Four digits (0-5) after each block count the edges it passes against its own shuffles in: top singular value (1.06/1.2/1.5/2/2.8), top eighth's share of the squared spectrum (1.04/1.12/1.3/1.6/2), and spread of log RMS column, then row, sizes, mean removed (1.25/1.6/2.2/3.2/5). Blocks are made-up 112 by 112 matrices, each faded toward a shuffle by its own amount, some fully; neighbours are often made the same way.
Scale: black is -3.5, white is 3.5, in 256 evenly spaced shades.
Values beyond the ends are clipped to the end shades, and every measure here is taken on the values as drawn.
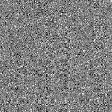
4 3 2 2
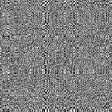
5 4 3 3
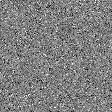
1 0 0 0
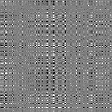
5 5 4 4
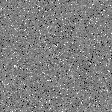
0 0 0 0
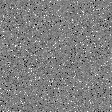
0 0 0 0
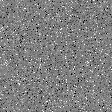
1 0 0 0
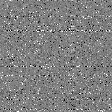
4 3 1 2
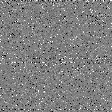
3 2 0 2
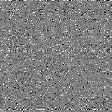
4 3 1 2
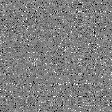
4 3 1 2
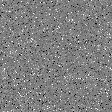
0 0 0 0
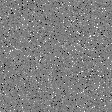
0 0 0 0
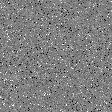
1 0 0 0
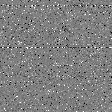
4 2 0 2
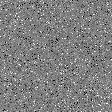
2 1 0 0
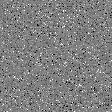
2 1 0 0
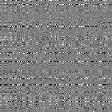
5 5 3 4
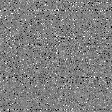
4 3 1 2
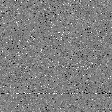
3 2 0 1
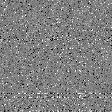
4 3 1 2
